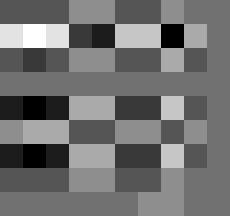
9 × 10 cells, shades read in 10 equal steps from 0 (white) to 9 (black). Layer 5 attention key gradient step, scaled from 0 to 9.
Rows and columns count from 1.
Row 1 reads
6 6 6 4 4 6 6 4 5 5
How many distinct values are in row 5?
7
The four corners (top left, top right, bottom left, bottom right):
6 5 5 5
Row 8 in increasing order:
4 4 4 5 5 6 6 6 6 6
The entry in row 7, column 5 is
3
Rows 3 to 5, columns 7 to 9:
6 3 6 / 5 5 5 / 7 2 6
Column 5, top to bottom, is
4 8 4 5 3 6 3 4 5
